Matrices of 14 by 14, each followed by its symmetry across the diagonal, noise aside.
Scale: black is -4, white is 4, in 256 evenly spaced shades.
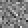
antisymmetric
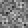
symmetric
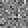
antisymmetric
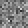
symmetric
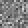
symmetric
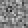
symmetric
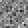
symmetric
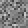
symmetric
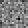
symmetric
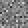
antisymmetric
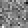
antisymmetric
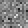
symmetric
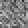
antisymmetric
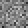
symmetric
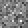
symmetric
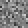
antisymmetric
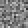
antisymmetric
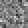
antisymmetric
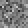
symmetric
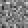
antisymmetric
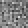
antisymmetric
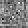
antisymmetric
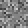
antisymmetric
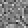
antisymmetric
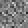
symmetric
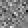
antisymmetric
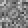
symmetric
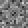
symmetric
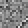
symmetric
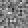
antisymmetric
